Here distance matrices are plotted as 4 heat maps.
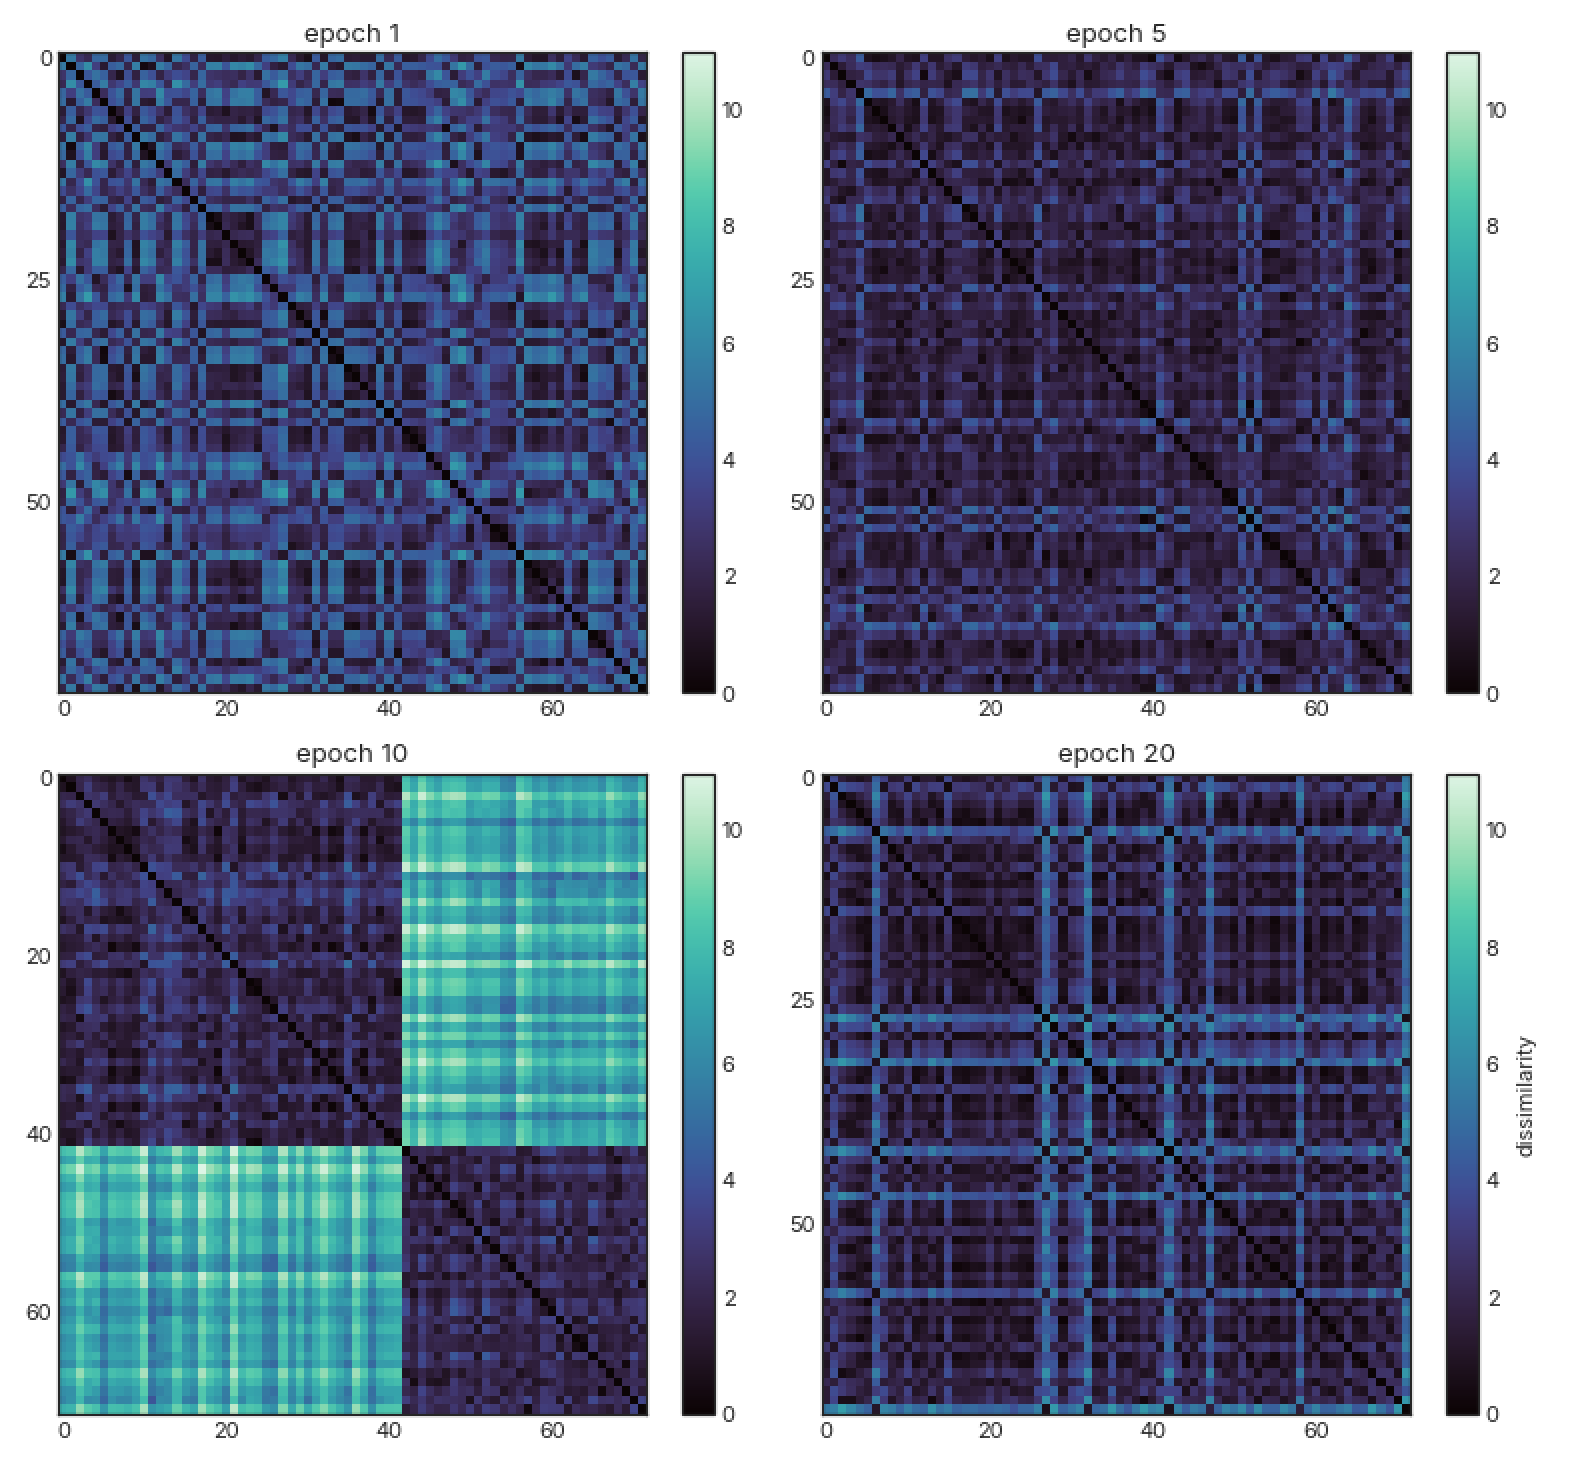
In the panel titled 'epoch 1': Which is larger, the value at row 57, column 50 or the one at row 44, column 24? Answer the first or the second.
the first
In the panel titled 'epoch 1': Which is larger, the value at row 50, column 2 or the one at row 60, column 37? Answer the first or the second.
the first
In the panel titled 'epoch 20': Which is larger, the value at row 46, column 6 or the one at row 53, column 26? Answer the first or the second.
the first
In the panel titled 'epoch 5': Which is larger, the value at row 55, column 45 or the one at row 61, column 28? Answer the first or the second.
the second
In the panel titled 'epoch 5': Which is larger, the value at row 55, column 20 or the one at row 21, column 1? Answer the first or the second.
the second
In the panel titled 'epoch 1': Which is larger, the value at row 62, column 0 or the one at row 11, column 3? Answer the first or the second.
the second
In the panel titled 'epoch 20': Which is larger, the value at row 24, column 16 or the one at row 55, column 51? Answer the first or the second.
the second
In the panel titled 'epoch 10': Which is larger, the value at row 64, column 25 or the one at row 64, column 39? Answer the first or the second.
the second
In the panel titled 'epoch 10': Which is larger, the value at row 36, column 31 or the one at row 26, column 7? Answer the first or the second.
the second
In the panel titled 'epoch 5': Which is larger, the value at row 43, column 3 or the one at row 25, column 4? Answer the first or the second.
the second
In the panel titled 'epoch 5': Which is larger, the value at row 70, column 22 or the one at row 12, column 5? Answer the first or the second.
the second
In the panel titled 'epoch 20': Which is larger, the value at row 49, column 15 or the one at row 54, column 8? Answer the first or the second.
the first
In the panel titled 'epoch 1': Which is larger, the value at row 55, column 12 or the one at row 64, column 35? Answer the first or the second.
the first
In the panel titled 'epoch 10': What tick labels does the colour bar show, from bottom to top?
0, 2, 4, 6, 8, 10
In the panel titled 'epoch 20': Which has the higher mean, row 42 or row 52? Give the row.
42
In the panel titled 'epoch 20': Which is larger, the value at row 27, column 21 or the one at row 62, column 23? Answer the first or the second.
the first
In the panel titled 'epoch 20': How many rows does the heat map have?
72
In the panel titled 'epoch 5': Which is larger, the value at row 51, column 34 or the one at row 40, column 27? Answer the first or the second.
the first
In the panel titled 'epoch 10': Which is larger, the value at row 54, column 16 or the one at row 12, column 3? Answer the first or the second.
the first
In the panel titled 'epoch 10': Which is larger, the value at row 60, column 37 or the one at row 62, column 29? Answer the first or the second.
the second
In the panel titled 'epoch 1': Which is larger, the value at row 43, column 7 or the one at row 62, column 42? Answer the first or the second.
the second
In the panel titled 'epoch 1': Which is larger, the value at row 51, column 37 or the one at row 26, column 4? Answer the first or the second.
the first
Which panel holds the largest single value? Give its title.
epoch 10
